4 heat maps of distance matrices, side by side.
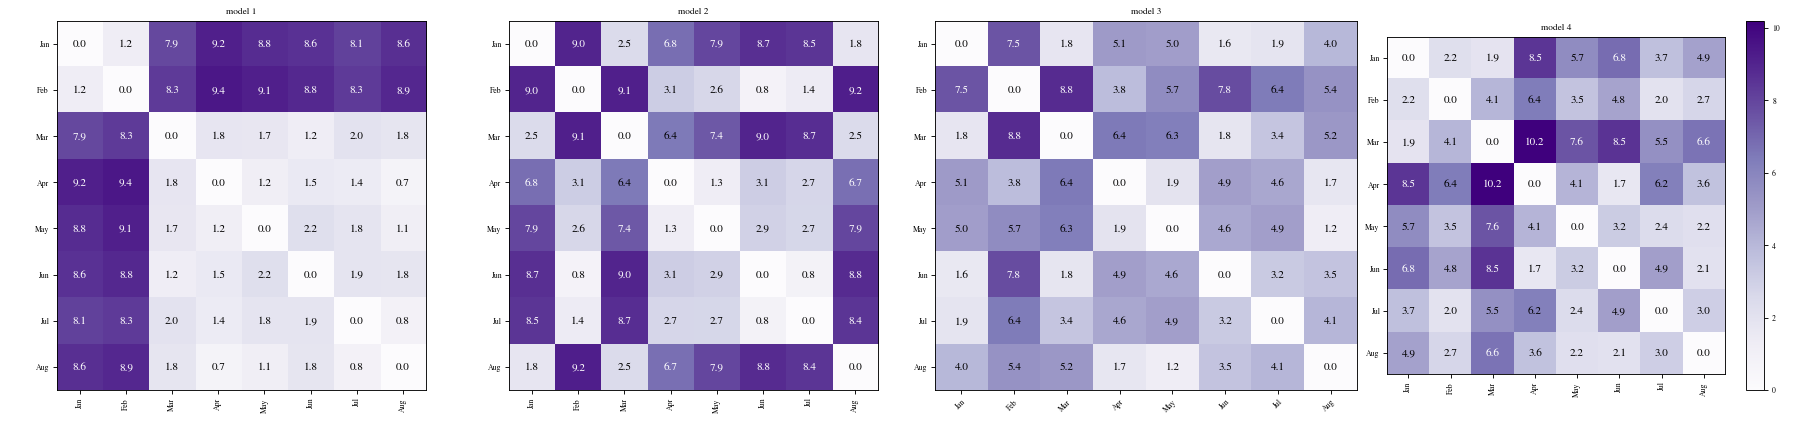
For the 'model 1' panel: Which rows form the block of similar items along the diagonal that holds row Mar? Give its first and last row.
Mar to Aug
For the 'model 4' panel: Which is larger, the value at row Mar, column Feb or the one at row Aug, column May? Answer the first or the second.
the first
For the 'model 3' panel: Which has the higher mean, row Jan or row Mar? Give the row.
Mar
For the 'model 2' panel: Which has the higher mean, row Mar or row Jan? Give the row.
Mar
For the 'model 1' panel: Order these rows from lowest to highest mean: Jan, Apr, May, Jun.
Apr, May, Jun, Jan
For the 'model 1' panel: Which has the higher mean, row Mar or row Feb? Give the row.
Feb
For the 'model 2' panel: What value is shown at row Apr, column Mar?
6.4
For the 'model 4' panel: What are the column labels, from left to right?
Jan, Feb, Mar, Apr, May, Jun, Jul, Aug
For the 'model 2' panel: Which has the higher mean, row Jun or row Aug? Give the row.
Aug
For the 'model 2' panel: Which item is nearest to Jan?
Aug
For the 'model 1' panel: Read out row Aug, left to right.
8.6 8.9 1.8 0.7 1.1 1.8 0.8 0.0
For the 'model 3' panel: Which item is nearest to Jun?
Jan
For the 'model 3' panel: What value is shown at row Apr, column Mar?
6.4
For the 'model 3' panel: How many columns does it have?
8
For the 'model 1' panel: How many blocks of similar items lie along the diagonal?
2
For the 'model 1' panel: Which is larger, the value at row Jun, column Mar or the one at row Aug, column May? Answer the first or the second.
the first
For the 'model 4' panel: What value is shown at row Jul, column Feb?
2.0
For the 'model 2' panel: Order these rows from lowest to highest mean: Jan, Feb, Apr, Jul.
Apr, Jul, Feb, Jan
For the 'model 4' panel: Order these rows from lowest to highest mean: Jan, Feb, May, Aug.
Aug, Feb, May, Jan
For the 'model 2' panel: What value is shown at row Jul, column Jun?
0.8
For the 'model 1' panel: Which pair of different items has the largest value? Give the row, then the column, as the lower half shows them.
Apr, Feb
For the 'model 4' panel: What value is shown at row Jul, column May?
2.4
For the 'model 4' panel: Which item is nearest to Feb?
Jul
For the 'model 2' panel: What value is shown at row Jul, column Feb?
1.4
